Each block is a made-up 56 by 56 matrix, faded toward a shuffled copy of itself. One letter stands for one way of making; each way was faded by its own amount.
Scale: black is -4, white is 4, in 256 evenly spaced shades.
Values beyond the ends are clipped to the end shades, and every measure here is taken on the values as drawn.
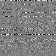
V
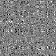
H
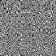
H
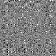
H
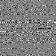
V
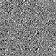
H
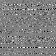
V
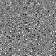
H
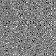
H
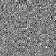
H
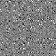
H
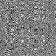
H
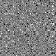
H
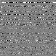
V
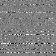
V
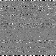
V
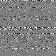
V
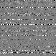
V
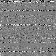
V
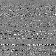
V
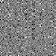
H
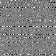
V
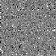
H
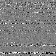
V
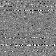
V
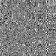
H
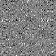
H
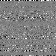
V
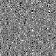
H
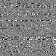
V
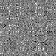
H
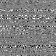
V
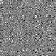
H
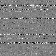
V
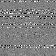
V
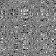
H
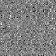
H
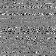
V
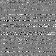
V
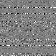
V
